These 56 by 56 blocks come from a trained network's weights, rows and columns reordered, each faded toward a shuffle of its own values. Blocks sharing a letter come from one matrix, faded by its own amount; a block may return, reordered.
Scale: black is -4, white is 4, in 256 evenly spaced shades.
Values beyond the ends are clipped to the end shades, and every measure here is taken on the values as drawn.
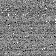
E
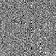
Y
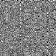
Y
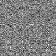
Y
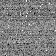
E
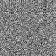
Y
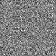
Y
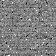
E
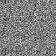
Y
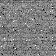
E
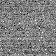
E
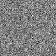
Y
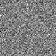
Y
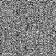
Y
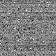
E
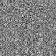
Y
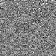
Y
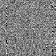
Y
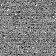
E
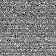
E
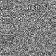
Y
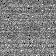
E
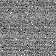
E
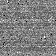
E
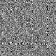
Y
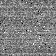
E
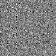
Y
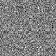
Y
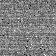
E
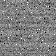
E
